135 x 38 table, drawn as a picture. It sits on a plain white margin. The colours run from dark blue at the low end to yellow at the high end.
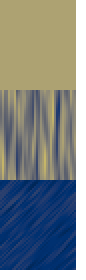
The table splits into 3 rows of 1 panel. Panel 1,1: high, flat. Panel 2,1: middling, streaked downward, strong in contrast. Panel 3,1: very low, slanting up to the right, faint in contrast.
